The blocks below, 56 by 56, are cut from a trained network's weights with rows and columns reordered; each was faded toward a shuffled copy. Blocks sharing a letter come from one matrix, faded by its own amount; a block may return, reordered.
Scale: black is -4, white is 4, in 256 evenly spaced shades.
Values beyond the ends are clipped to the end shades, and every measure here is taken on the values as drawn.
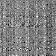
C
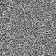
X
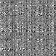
C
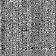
C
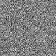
X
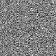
X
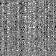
C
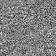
X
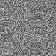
X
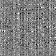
C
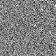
X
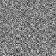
X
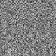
X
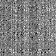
C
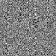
X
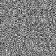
X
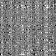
C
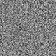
X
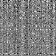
C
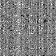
C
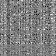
C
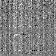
C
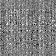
C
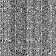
C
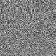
X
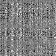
C
